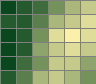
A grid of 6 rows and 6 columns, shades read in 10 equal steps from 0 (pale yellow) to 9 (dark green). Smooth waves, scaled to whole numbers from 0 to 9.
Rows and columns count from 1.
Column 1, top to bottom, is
9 8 9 9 9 8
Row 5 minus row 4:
0 -1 1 0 1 2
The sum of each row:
34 28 24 26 29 27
